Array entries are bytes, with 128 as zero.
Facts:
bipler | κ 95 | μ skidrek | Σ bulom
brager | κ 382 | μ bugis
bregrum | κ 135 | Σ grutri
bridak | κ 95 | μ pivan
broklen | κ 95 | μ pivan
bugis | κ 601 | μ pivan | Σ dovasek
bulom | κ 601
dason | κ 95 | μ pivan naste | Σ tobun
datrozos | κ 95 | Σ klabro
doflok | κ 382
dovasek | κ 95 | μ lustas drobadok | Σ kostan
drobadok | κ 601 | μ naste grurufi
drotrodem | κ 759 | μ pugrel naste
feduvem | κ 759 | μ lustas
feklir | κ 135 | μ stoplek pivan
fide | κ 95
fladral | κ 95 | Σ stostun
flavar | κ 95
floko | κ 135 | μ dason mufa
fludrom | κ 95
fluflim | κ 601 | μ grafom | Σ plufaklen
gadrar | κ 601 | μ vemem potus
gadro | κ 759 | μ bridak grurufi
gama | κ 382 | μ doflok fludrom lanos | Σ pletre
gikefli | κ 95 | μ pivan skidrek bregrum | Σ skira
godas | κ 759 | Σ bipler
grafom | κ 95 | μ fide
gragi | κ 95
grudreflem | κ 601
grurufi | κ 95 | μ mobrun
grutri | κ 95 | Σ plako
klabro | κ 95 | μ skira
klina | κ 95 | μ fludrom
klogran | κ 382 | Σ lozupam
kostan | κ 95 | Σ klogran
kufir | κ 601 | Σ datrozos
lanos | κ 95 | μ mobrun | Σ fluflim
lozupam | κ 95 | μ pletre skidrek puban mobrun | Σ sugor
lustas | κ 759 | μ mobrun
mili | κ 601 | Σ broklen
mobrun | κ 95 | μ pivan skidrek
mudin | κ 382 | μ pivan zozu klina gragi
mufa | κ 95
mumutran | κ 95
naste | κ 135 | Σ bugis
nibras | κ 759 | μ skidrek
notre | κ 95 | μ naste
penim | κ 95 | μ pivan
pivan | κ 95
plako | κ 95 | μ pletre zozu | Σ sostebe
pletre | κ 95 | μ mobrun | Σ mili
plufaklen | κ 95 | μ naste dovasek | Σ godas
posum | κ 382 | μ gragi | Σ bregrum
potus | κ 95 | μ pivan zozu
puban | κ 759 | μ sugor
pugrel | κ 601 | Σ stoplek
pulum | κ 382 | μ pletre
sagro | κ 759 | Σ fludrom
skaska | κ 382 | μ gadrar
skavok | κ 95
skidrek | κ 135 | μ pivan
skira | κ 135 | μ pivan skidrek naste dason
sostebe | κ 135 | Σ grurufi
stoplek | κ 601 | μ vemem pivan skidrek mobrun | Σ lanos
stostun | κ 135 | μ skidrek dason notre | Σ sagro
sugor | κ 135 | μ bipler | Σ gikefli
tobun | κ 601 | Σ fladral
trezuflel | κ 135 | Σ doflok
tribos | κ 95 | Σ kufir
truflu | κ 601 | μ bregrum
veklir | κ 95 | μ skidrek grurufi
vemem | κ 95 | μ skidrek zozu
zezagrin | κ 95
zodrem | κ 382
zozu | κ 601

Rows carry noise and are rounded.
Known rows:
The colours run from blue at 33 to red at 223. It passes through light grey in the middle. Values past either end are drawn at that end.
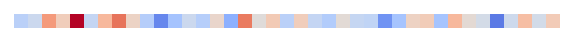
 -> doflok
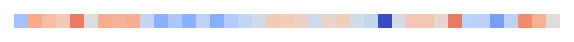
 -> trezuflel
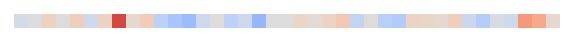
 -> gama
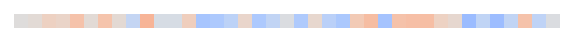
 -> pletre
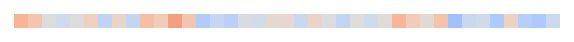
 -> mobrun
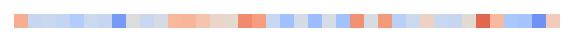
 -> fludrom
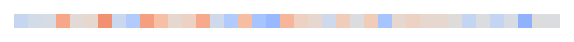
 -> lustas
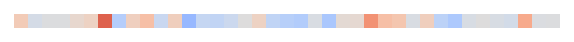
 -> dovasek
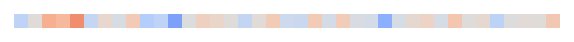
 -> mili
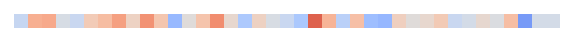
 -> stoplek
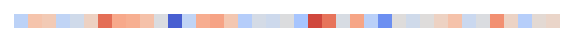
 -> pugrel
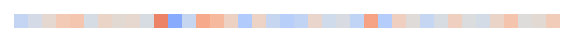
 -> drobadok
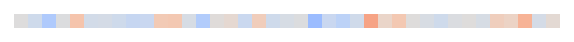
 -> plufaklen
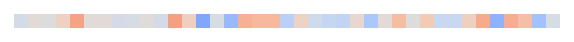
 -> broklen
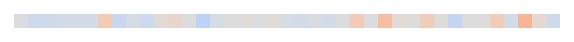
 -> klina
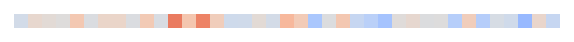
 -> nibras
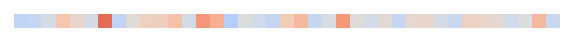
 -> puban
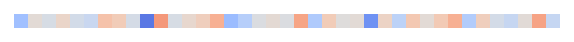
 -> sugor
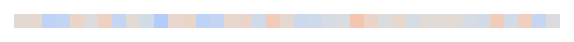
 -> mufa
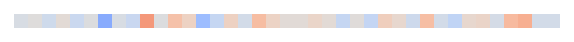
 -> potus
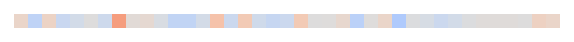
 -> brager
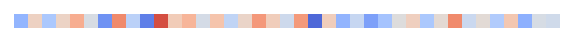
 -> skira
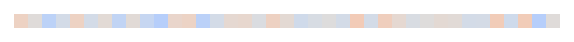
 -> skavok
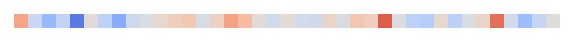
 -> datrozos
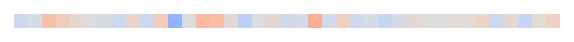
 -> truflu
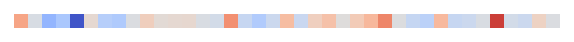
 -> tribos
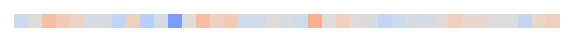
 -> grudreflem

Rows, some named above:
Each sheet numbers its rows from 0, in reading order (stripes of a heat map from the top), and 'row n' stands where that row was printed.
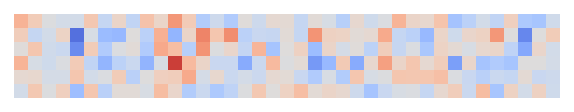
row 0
mobrun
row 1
kufir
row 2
stostun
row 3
bipler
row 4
lozupam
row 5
feklir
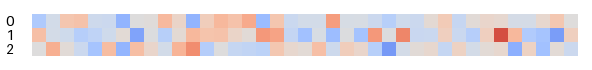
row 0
gadrar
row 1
fludrom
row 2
skidrek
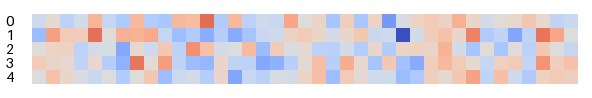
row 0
gikefli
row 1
trezuflel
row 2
vemem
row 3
posum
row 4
bregrum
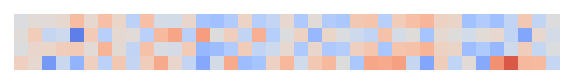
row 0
pletre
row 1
stostun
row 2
pletre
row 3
dason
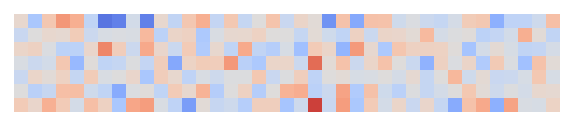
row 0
bulom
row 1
plako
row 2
lanos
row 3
tobun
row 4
floko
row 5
godas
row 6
bugis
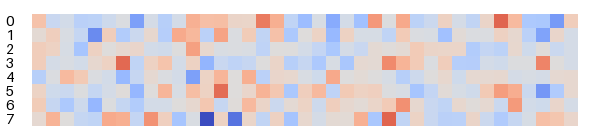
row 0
fludrom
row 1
stostun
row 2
veklir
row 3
dovasek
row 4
zozu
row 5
sagro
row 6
fladral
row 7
naste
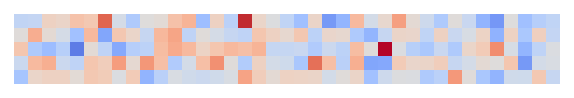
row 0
grurufi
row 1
skidrek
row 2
klabro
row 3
stoplek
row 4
sostebe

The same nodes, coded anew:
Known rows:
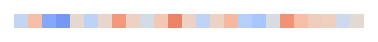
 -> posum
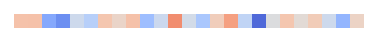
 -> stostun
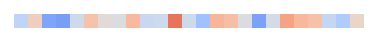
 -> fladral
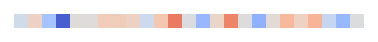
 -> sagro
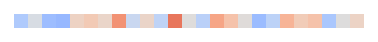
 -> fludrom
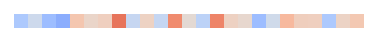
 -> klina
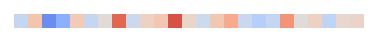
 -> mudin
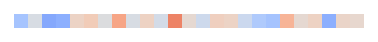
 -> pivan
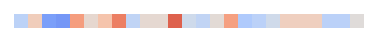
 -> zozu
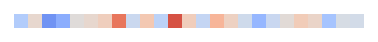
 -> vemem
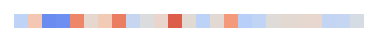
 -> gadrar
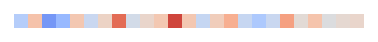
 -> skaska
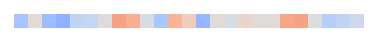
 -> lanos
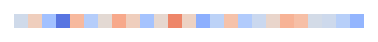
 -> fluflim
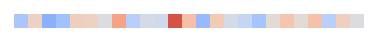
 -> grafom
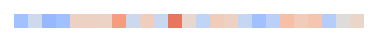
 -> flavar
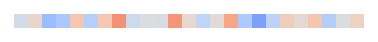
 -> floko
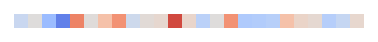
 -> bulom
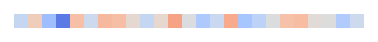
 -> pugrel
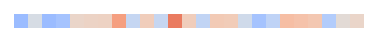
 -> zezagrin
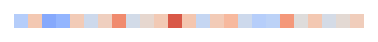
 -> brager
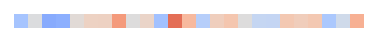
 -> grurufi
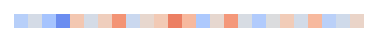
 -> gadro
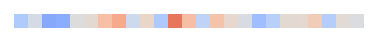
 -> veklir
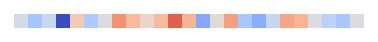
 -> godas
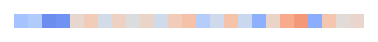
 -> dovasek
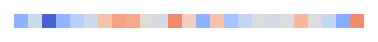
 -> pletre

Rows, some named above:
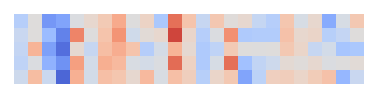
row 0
mobrun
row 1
bulom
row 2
stoplek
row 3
drobadok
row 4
kufir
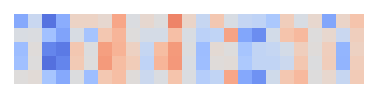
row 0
broklen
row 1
naste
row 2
mili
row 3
mili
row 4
naste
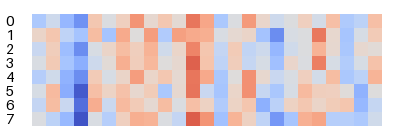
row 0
lustas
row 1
sugor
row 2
gikefli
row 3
lozupam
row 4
lustas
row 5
tobun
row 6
kufir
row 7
bipler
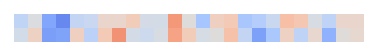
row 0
dason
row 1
skidrek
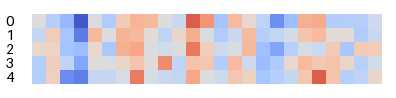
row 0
bipler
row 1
pugrel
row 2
skira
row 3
datrozos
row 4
plako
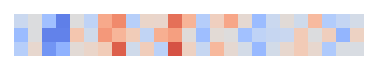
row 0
nibras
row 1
mili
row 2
vemem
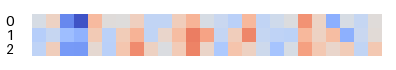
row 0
bugis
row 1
puban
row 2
gama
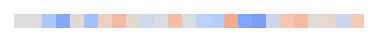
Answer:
naste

